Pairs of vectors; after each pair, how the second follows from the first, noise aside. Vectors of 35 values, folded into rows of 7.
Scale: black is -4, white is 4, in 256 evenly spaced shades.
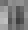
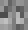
sign-scrambled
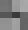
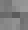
shrunk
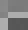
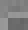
shrunk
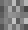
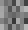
negated
